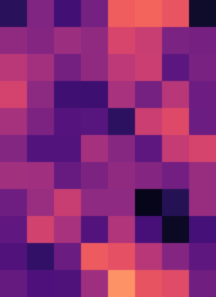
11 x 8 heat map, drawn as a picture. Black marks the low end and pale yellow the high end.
Calmest part: middle left. Ninth with the highest average: bottom middle. Average level on the scale: 40%. Slope: none.
